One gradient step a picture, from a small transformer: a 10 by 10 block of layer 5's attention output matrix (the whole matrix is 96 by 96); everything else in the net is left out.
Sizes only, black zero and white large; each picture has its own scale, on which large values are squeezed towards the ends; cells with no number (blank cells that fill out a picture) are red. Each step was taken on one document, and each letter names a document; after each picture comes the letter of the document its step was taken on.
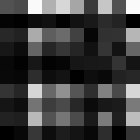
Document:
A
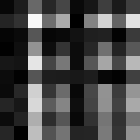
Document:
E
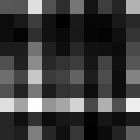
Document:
A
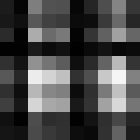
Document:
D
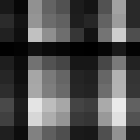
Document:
D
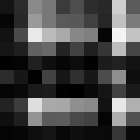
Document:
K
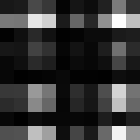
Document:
K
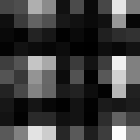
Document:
K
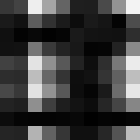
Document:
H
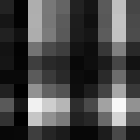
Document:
D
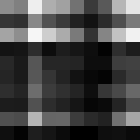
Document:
A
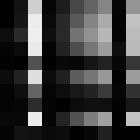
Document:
E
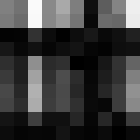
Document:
A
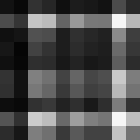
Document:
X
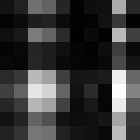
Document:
K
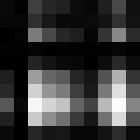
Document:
D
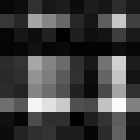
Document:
D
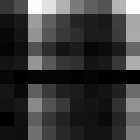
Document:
H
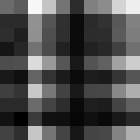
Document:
H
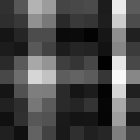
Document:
K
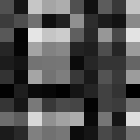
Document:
A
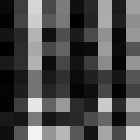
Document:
E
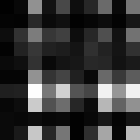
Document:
E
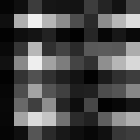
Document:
E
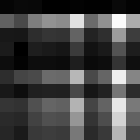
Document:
X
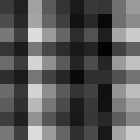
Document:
H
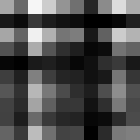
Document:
A
